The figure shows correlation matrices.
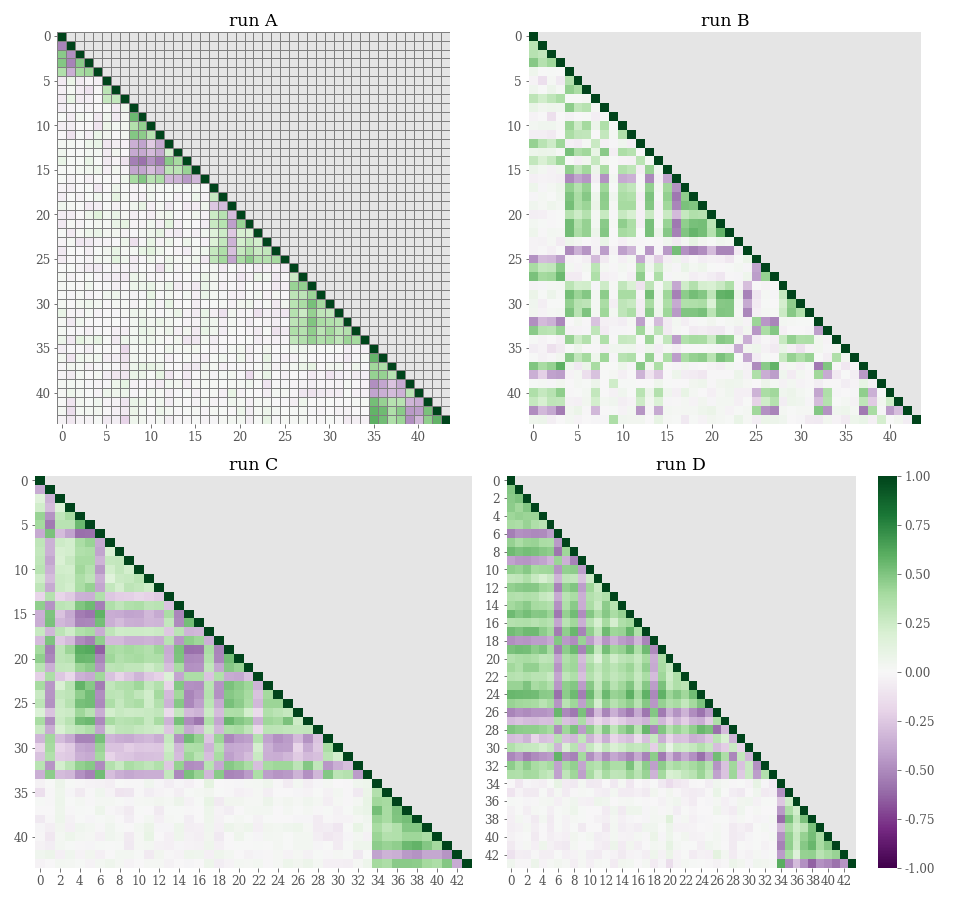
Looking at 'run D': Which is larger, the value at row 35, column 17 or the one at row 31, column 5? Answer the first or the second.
the first
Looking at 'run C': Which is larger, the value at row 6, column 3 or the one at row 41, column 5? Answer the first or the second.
the second
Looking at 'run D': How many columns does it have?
44
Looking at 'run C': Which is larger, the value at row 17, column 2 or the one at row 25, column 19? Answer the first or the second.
the second
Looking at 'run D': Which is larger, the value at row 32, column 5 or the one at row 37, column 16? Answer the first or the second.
the first
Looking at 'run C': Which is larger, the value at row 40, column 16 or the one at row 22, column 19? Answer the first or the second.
the first
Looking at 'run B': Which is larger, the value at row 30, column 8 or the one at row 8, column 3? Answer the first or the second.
the first
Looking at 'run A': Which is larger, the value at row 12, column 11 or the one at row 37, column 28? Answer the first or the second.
the second
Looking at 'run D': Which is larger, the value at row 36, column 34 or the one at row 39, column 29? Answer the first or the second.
the second
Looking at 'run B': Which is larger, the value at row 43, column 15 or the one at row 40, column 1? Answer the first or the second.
the second
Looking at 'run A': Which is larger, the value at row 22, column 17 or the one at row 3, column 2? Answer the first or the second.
the second
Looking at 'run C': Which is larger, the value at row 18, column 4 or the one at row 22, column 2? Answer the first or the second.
the second
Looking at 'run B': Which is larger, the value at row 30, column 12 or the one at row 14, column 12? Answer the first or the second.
the second
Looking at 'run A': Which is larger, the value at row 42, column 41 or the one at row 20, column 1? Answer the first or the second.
the first
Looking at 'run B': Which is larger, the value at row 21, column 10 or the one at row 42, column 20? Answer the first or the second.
the first
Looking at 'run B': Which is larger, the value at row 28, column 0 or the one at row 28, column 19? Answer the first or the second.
the second
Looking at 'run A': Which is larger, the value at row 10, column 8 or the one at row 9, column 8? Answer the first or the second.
the second
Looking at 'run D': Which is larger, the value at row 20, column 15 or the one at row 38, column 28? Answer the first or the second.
the first
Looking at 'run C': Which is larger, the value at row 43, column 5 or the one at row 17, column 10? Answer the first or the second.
the second
